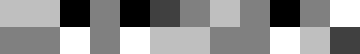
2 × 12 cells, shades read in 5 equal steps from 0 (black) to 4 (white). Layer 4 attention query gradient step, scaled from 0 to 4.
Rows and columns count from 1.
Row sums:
22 32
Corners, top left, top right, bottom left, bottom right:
3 4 2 1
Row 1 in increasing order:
0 0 0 1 2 2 2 2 3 3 3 4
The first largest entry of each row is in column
12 3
